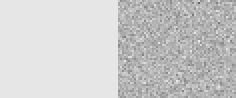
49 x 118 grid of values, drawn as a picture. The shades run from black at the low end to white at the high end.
It is made of 1 by 2 panels. Panel 1,1: very high, flat. Panel 1,2: high, fine-grained.
